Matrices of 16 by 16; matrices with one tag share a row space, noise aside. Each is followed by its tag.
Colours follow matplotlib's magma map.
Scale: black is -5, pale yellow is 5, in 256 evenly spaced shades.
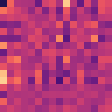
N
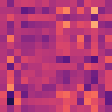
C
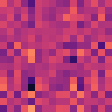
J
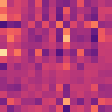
N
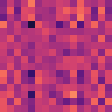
J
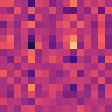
J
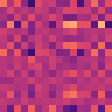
J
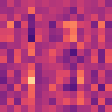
J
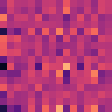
N
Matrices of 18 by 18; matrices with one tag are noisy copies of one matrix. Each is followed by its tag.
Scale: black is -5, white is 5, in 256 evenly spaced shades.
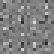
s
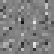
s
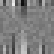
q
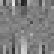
q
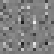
s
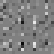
s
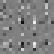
s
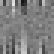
q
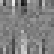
q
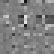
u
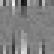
q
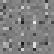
s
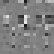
u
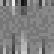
q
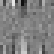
q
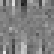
q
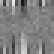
q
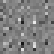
s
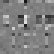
u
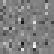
s
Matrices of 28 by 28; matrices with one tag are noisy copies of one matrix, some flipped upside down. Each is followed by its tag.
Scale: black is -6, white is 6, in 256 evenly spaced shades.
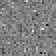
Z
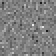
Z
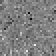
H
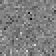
H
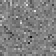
H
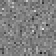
Z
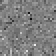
H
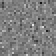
Z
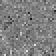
H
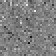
H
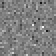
Z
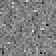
Z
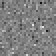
Z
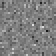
Z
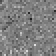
H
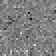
H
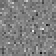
Z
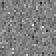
Z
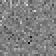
H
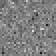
Z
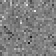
H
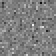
Z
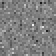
Z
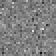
Z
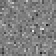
Z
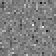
Z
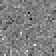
H
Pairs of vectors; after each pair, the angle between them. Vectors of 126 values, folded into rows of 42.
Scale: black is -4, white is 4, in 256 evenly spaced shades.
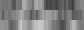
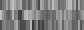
partly opposed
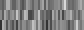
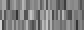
nearly opposite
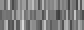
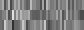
partly aligned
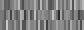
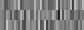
nearly parallel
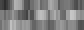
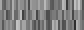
orthogonal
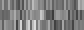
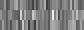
partly opposed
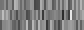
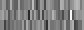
partly aligned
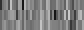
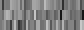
orthogonal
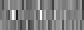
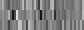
nearly opposite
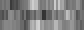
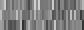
orthogonal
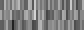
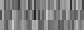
nearly opposite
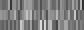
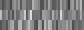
partly aligned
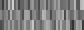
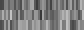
partly aligned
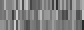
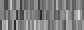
partly opposed
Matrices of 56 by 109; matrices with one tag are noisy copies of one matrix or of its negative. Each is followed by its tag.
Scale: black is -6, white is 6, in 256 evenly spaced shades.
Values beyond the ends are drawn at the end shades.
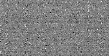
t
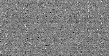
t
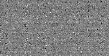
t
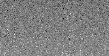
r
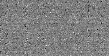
t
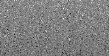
r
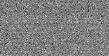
t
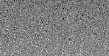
r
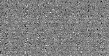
t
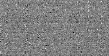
t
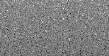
r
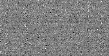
t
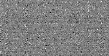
t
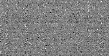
t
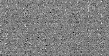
t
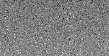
r
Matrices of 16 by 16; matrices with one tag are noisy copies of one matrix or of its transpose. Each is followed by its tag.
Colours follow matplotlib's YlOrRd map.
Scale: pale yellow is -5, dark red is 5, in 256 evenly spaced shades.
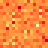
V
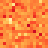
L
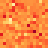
L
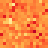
L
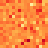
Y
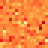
Y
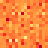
V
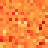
Y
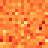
Y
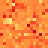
L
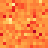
L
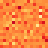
V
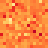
L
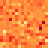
Y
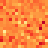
Y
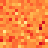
Y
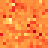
L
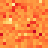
L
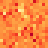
L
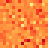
Y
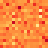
V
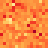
L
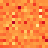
V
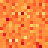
V
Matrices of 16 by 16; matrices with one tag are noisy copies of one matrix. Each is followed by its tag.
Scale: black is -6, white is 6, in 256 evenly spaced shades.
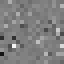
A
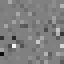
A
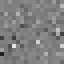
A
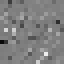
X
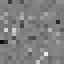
X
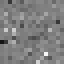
X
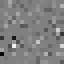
A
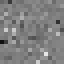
X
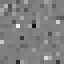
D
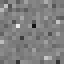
D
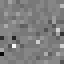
A
